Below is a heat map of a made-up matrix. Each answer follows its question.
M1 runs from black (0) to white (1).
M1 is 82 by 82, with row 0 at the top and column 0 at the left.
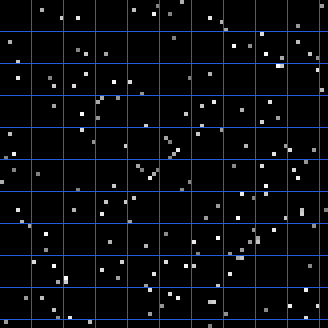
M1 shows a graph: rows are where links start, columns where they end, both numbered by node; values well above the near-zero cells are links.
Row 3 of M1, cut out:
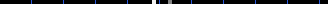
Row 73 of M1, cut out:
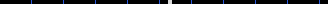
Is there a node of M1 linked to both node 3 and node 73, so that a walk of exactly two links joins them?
yes
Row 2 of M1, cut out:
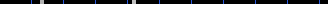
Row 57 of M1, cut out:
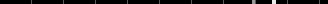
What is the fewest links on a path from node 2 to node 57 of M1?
4
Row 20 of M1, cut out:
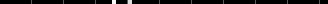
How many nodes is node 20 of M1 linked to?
2
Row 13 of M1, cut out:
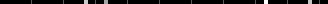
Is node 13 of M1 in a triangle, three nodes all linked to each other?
yes
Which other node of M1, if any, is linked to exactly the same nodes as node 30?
node 8
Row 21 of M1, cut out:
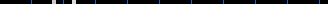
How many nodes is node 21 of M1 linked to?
2
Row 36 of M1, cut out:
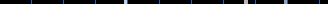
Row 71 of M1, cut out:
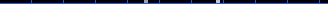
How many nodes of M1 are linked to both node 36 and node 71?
0
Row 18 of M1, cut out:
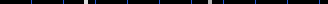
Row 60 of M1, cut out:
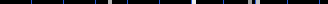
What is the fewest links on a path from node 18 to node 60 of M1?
5
